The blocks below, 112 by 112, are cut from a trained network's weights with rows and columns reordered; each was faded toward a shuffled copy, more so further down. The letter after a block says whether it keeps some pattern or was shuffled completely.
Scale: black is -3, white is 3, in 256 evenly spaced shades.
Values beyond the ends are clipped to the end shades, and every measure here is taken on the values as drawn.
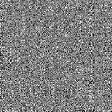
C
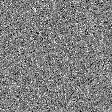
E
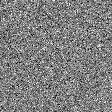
E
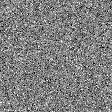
E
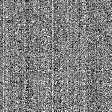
C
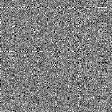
C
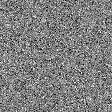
E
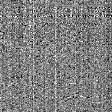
C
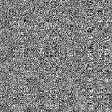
C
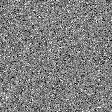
E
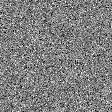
E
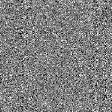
C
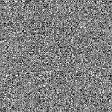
C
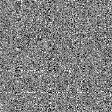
C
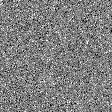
E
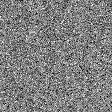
E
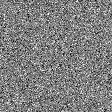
E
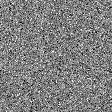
E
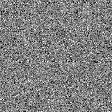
C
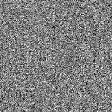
C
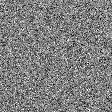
E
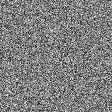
E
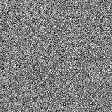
C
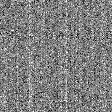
C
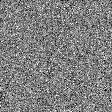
E
